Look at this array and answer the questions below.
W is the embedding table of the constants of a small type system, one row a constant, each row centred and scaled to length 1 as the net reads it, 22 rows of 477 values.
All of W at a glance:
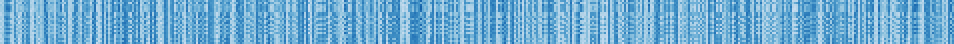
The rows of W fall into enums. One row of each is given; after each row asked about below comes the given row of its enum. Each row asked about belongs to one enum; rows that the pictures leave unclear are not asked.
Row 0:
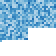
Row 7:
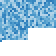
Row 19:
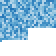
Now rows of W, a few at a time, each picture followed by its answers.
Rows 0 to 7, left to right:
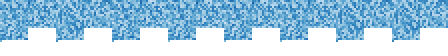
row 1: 7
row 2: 0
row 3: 0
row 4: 0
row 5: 0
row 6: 7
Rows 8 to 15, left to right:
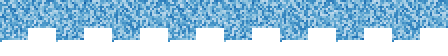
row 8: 19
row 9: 0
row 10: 7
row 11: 19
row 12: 0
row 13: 7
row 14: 0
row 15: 7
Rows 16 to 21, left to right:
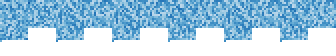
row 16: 0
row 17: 7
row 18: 7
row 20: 7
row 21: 19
